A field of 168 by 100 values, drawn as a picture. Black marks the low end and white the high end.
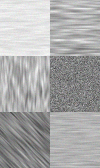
It is made of 3 by 2 panels. Panel 1,1: very high, streaked across, faint in contrast. Panel 1,2: high, streaked across. Panel 2,1: high, streaked downward. Panel 2,2: middling, fine-grained. Panel 3,1: middling, slanting down to the right. Panel 3,2: high, streaked across, faint in contrast.
